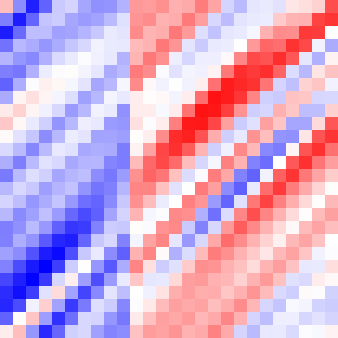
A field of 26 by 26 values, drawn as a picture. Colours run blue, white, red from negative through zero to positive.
Ninth with the lowest average: bottom left. Average level on the scale: 50%. Seam: vertical, 40% of the way across, the right part higher. Grain: diagonal, up to the right.
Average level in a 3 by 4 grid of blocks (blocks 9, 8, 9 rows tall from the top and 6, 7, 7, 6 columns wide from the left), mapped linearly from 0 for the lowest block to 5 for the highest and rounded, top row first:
2 3 5 5 | 2 3 4 5 | 0 2 5 4
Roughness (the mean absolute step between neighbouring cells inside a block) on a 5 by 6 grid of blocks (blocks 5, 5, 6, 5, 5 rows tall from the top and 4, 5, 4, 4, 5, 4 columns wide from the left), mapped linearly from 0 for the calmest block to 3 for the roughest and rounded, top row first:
201112 / 111122 / 102232 / 112211 / 321010
